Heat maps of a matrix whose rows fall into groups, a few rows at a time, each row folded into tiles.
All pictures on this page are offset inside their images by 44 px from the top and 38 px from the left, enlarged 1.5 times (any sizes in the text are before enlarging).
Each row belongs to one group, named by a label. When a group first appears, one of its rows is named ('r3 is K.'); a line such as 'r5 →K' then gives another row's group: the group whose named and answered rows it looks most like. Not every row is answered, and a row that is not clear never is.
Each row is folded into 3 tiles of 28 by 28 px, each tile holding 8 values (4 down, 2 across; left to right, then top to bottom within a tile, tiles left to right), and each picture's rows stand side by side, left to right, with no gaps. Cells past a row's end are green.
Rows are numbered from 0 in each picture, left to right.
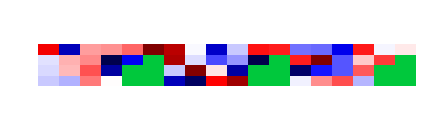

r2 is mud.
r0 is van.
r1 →van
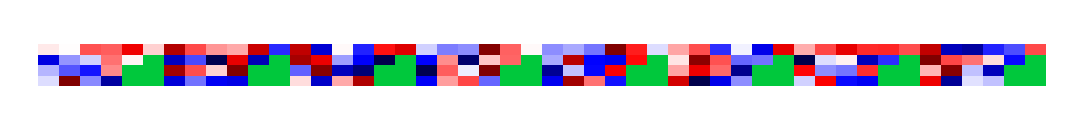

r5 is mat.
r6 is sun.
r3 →mud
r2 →van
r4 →mud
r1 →sun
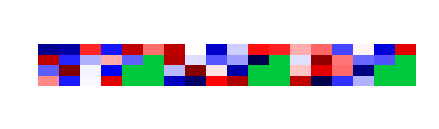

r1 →van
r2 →mat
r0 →van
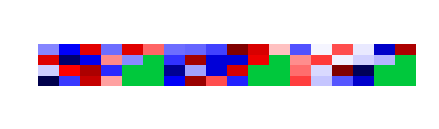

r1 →mud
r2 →mat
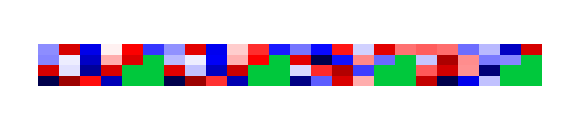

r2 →van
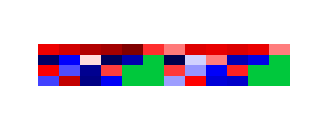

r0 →sun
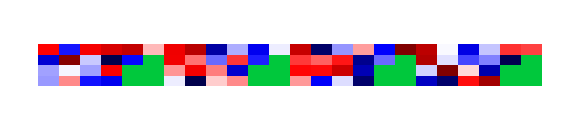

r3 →van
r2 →mat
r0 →sun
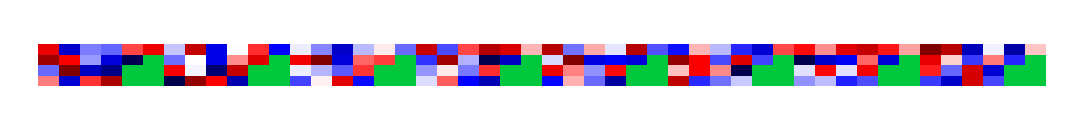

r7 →mat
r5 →mat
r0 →van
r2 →mud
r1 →mud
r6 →sun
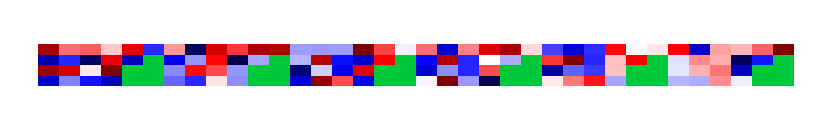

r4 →mud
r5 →van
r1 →van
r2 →mud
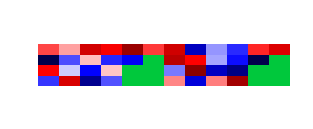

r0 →sun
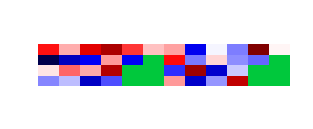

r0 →sun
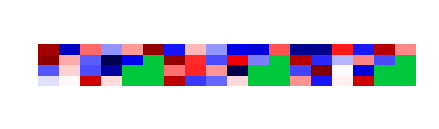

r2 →van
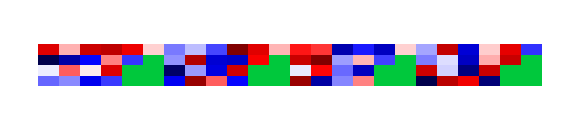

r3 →mud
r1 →mud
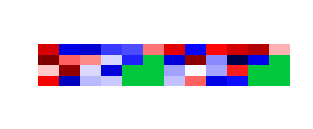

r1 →sun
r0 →mat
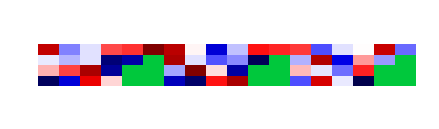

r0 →van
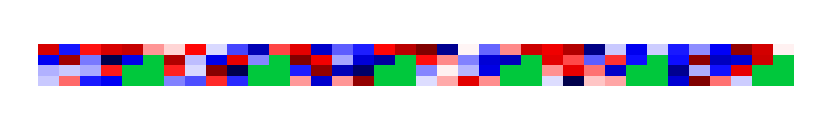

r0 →sun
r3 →van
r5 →mud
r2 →van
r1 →mat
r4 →mat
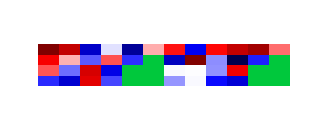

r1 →sun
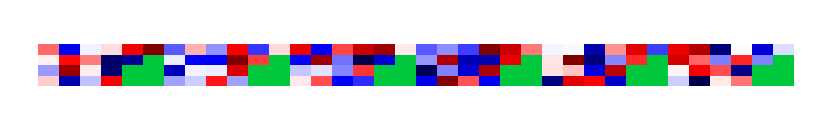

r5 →mat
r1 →mud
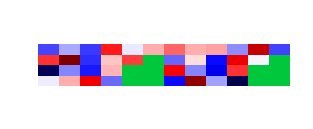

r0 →mud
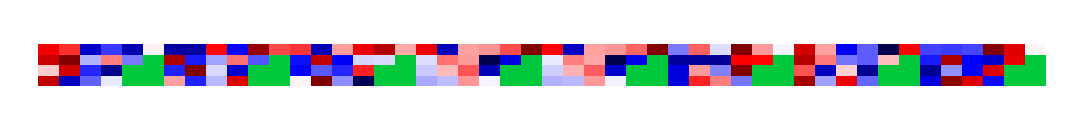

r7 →mud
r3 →van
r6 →mat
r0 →mat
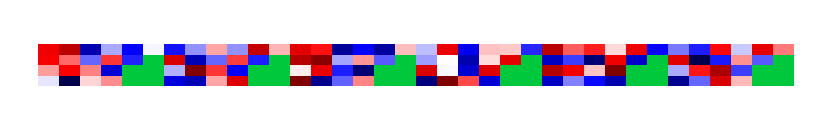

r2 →mat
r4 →sun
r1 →van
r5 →van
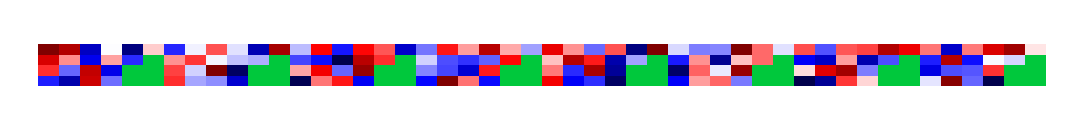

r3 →mud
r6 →van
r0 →mat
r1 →mat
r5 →mud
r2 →mud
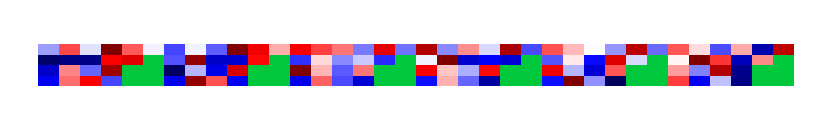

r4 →sun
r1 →mud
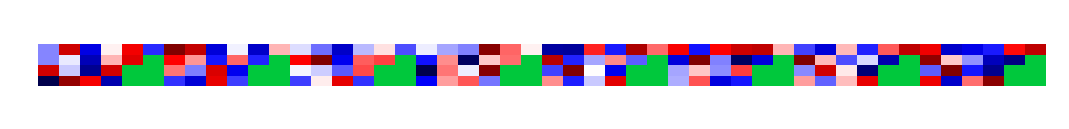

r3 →mud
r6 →van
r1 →mat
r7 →van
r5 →sun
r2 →mud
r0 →mud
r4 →van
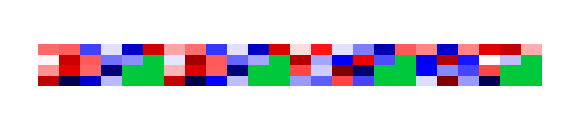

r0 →mat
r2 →mat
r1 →mat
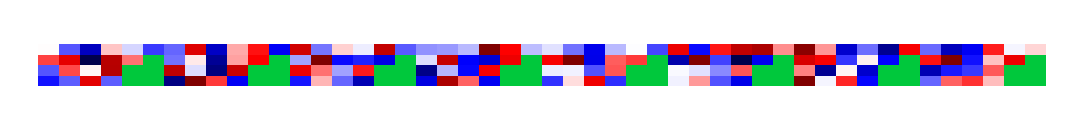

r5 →sun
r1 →mud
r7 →mud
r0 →mud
